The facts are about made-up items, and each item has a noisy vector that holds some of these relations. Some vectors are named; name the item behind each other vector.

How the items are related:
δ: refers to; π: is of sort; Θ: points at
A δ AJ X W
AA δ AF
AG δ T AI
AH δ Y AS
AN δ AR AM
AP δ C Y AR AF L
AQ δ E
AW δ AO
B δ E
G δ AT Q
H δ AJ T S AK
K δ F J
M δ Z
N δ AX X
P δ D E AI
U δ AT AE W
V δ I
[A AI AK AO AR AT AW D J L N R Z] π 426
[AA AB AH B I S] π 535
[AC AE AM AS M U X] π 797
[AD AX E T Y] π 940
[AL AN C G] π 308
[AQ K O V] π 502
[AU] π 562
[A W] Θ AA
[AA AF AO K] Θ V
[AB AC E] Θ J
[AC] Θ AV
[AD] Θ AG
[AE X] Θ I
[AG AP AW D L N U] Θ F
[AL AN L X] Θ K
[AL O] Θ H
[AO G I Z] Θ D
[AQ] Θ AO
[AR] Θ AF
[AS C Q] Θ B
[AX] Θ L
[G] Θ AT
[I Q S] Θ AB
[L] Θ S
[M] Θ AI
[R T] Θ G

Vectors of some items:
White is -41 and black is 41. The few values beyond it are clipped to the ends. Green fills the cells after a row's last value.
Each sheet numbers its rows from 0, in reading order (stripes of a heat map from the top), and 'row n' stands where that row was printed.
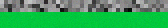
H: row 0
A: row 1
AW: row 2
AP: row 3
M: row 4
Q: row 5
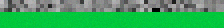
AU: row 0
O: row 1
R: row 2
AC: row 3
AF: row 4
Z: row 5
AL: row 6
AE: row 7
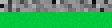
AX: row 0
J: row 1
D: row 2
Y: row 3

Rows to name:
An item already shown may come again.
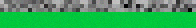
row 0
F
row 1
AN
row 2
AF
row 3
AR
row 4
AQ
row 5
V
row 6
AP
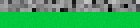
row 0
AS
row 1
AT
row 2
U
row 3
E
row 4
P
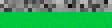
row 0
AO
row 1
AN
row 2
AQ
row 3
AG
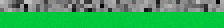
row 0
B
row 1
W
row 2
AH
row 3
G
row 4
AI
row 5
U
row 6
AS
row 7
T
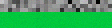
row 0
X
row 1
AE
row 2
AA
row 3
I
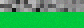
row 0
N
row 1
V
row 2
AE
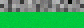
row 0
AD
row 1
AJ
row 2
I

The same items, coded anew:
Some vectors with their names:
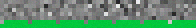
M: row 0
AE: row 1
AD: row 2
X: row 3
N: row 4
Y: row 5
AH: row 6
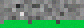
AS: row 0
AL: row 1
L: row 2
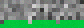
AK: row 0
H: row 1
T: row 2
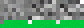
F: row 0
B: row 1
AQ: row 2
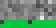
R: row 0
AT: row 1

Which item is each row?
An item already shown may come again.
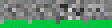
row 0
M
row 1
M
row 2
G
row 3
AJ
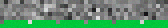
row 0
AX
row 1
P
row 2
AN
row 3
U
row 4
W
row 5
AA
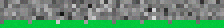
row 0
AD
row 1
AF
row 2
AA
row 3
E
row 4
Y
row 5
U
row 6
AW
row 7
AX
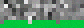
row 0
A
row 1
AG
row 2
AU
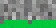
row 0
Q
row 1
AI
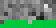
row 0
AR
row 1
AP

